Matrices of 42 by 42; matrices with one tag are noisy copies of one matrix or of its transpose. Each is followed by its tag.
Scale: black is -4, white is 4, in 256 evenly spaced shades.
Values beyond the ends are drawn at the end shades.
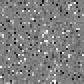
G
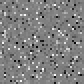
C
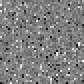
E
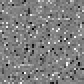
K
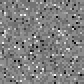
C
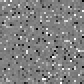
E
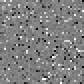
E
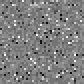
C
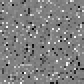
K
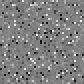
C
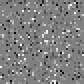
G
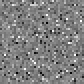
C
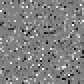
K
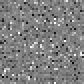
G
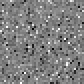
K
